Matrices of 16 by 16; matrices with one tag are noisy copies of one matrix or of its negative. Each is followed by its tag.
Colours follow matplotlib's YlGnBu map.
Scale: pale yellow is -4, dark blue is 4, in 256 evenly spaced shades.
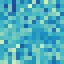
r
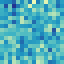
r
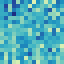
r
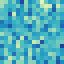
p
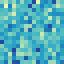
r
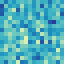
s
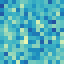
s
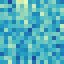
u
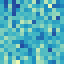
r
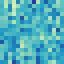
r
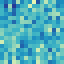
r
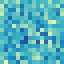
s
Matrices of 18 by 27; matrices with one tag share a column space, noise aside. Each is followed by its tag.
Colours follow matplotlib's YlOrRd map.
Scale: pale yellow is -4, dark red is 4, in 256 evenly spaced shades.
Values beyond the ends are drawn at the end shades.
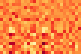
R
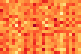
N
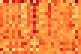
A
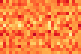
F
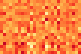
R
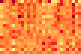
A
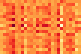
N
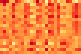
A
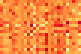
N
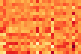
R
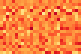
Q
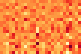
R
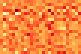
Q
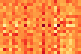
N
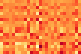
R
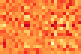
F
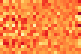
F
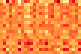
A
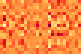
F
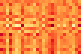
N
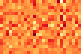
F
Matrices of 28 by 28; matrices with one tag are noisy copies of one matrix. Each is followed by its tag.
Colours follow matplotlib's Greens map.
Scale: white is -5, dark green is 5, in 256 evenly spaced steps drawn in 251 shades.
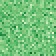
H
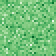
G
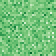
H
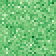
G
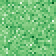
G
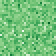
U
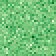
G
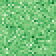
G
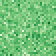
U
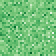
H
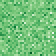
H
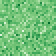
U
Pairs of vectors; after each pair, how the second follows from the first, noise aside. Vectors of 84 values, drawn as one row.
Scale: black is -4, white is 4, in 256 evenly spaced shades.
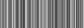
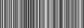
shuffled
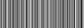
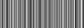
negated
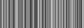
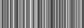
negated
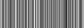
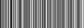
shuffled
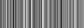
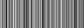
negated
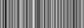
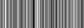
negated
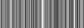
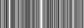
reversed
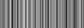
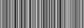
shuffled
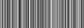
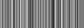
shuffled
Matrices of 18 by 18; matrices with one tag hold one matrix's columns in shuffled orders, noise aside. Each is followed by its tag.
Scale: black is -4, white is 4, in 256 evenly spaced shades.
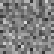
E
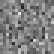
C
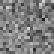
E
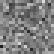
E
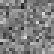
C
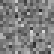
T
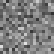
E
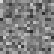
E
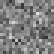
C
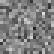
C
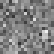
T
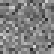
E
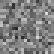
C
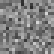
C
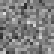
C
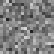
E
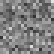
E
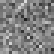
E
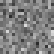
T
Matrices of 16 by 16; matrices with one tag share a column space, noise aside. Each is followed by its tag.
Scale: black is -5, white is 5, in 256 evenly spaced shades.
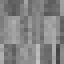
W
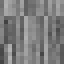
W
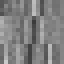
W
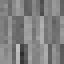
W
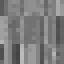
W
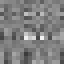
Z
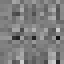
Z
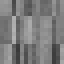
W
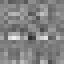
Z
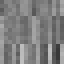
W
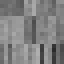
W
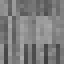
W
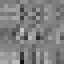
Z
